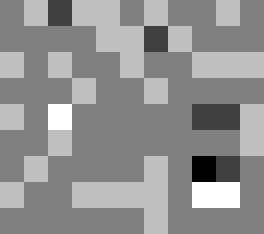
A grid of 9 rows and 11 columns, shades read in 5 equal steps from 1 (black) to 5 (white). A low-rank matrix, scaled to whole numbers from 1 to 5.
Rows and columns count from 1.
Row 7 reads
3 4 3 3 3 3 4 3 1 2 3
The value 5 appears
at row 5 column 3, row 8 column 9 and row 8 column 10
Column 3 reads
2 3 4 3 5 4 3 3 3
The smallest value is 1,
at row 7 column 9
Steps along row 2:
same same same up same down up down same same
